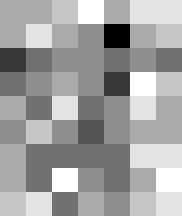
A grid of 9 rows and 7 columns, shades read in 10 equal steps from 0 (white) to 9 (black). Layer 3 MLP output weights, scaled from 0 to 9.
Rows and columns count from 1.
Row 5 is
3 5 1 5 4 1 3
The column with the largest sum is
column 5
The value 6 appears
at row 6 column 4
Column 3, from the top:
2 3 4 3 1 4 5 0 5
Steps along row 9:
down up down up down down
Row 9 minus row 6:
-2 -1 1 -3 0 -1 -2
